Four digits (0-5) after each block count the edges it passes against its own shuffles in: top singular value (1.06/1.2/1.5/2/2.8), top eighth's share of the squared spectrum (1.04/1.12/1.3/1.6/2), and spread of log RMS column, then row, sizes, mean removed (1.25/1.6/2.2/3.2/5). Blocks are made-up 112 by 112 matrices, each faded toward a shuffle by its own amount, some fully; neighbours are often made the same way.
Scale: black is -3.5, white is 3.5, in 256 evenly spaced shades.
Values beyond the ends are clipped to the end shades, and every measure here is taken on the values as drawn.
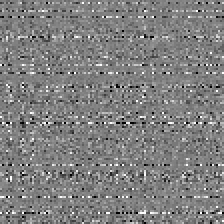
2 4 3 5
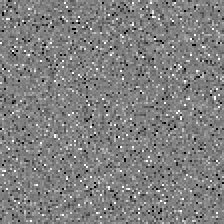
0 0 0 0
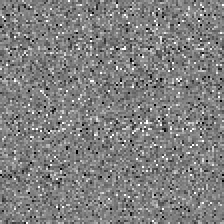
1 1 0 2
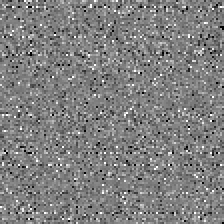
1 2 1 3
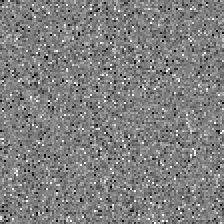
0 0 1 0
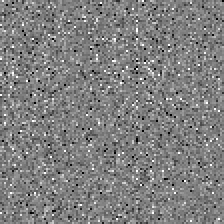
1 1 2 0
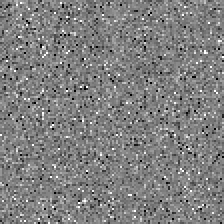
0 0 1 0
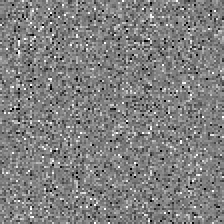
1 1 2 1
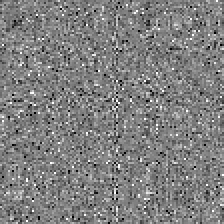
4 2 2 1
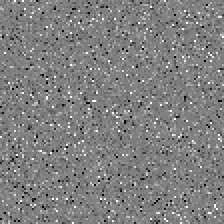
0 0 0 0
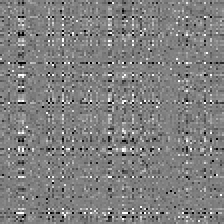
5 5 4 4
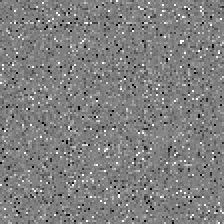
3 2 0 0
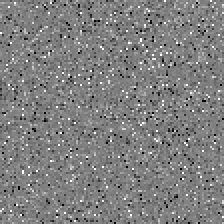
1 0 0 0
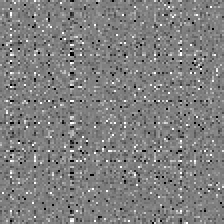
5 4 3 2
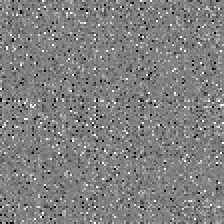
4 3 1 2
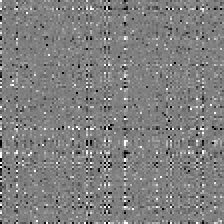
5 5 3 3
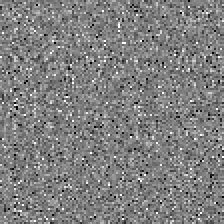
3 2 1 0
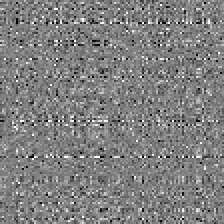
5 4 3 3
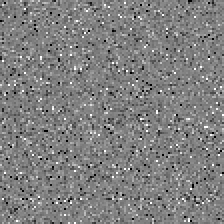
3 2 0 1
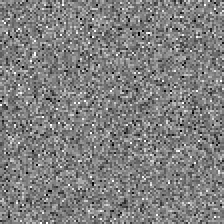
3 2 0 1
